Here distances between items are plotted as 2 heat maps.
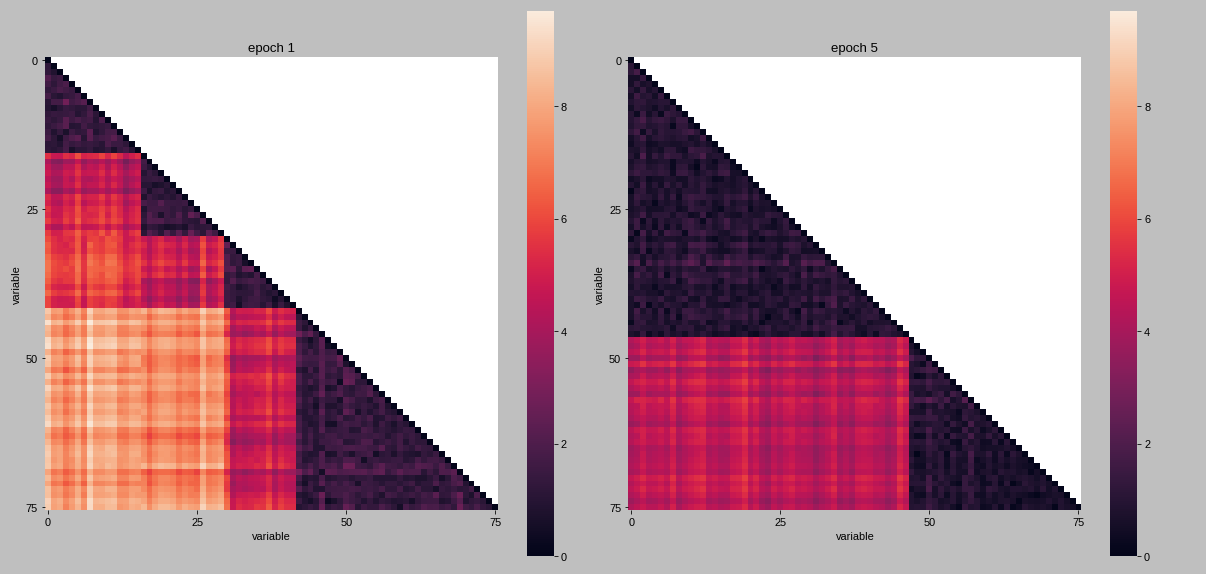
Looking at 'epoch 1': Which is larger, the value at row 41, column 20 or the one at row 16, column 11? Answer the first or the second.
the second
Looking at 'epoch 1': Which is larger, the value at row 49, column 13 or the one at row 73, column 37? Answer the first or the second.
the first
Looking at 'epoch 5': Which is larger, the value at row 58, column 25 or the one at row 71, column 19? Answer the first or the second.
the second
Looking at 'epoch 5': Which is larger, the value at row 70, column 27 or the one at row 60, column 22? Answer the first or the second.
the first
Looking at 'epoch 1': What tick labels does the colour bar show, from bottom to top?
0, 2, 4, 6, 8
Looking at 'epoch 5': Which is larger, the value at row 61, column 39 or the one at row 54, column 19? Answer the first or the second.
the second
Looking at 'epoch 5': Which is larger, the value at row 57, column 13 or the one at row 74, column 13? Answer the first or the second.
the first
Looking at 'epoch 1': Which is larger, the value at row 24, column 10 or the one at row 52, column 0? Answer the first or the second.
the second
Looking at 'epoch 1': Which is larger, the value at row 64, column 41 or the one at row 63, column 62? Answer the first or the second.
the first
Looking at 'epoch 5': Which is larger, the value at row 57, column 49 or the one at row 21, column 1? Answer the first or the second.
the first
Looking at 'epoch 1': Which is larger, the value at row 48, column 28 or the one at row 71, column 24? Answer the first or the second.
the first
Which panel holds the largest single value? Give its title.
epoch 1
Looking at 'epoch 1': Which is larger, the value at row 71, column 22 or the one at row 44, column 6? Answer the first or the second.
the second
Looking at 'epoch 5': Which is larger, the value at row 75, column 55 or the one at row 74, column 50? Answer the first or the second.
the second
